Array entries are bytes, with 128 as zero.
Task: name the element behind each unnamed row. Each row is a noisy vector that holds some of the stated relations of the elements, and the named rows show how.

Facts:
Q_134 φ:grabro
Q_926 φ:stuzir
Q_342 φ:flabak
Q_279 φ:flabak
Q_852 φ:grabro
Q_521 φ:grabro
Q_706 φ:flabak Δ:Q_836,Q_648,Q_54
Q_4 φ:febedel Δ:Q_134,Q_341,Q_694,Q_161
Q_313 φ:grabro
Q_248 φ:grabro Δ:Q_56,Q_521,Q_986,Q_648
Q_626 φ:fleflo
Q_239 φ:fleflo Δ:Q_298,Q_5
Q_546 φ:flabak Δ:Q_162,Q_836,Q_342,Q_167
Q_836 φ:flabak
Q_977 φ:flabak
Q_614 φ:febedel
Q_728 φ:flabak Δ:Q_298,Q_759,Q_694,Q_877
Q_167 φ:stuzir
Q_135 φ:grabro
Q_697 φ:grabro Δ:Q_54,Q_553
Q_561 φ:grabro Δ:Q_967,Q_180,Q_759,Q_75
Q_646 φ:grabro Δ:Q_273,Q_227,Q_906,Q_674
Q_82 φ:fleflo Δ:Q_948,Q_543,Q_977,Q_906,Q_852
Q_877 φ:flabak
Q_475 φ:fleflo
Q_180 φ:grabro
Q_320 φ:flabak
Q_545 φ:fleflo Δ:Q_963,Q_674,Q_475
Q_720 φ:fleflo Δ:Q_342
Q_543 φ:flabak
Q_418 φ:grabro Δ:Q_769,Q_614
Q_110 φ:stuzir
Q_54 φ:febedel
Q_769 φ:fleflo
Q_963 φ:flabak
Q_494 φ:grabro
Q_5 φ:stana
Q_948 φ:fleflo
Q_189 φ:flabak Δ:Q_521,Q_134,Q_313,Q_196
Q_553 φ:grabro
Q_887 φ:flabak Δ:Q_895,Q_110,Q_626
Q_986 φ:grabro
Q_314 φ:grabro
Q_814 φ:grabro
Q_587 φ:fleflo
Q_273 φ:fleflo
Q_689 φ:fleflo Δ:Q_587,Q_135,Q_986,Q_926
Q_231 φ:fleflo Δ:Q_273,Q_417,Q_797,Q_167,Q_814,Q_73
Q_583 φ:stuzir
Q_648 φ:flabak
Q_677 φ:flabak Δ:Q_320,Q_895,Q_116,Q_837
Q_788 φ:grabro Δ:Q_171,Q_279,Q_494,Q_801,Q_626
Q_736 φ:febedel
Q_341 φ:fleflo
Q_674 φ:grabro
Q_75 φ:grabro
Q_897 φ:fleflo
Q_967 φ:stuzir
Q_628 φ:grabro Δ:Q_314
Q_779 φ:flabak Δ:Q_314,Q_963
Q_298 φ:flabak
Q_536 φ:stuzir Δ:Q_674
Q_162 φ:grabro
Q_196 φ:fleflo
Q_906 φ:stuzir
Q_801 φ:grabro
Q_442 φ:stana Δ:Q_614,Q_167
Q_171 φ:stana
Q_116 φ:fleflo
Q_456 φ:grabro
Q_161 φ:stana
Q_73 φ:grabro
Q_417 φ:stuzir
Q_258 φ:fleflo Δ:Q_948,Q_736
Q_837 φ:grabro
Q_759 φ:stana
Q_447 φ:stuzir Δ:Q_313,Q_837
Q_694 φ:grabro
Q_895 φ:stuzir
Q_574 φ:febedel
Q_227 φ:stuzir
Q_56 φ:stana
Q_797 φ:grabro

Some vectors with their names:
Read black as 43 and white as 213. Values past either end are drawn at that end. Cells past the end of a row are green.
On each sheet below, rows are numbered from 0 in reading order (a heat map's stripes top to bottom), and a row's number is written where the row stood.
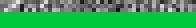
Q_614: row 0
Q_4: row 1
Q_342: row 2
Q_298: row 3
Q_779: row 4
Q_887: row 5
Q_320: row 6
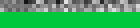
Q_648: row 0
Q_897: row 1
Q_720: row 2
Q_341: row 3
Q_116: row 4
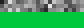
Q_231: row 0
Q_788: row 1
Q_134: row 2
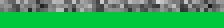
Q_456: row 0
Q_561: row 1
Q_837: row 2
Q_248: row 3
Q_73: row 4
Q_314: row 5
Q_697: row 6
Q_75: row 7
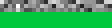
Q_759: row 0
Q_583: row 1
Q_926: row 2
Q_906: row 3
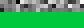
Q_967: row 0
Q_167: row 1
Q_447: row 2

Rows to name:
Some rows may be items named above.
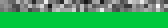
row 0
Q_456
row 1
Q_736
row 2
Q_587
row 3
Q_239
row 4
Q_314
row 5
Q_161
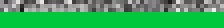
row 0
Q_54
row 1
Q_626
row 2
Q_626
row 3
Q_189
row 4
Q_697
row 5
Q_546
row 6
Q_720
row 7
Q_475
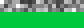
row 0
Q_171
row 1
Q_273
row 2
Q_475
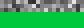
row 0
Q_852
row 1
Q_689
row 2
Q_574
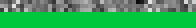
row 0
Q_4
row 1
Q_706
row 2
Q_694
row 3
Q_521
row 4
Q_648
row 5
Q_720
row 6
Q_646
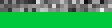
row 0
Q_728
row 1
Q_948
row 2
Q_418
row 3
Q_239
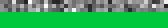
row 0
Q_279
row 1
Q_56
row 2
Q_545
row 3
Q_963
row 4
Q_162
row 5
Q_447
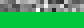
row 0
Q_674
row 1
Q_442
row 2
Q_689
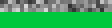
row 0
Q_196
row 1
Q_897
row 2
Q_553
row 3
Q_852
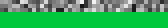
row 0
Q_227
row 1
Q_4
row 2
Q_536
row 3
Q_769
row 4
Q_614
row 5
Q_677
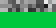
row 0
Q_313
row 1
Q_628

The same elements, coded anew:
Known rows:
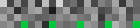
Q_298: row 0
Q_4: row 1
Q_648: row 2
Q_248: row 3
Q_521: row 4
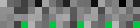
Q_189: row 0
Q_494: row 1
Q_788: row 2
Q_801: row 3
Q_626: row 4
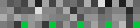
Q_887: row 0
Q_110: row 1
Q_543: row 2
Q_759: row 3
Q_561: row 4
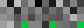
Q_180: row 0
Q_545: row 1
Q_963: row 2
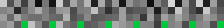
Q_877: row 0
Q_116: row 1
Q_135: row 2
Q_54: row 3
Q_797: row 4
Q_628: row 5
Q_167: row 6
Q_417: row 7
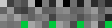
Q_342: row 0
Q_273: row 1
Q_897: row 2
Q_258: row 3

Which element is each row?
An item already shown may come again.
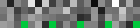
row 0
Q_456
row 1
Q_967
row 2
Q_736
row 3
Q_628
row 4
Q_926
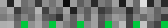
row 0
Q_694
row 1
Q_852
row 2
Q_314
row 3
Q_646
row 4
Q_561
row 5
Q_587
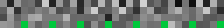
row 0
Q_674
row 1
Q_171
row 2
Q_442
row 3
Q_736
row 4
Q_54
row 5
Q_648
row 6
Q_116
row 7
Q_54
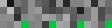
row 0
Q_553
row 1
Q_677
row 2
Q_418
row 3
Q_456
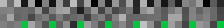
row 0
Q_56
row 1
Q_475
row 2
Q_4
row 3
Q_475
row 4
Q_442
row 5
Q_196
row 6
Q_788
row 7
Q_231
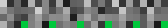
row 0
Q_689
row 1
Q_447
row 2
Q_697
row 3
Q_728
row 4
Q_583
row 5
Q_536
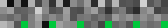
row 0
Q_341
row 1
Q_447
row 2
Q_162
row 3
Q_574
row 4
Q_546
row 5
Q_648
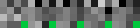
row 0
Q_279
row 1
Q_239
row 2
Q_231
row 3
Q_614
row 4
Q_720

